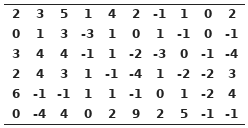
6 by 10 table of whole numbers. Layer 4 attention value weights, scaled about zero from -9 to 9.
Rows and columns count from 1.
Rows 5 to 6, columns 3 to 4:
-1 1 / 4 0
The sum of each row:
19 1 1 5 8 16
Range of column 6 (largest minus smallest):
13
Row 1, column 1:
2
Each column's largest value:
6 4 5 1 4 9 2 5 0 4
